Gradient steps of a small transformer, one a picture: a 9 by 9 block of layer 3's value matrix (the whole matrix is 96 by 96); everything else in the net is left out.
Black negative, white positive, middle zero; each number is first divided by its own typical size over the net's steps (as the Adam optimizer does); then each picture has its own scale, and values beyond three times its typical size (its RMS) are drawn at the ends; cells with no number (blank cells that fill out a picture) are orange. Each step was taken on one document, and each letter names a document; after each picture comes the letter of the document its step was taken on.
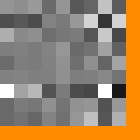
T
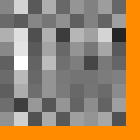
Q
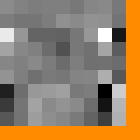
T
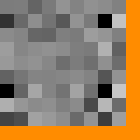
T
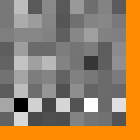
Q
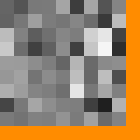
T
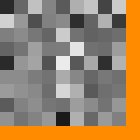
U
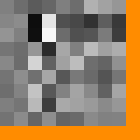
U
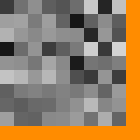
U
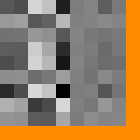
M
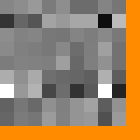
T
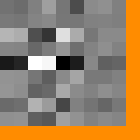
M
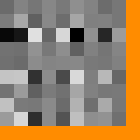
Q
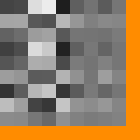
M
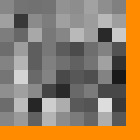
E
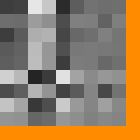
M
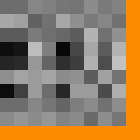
M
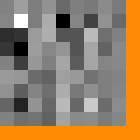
M
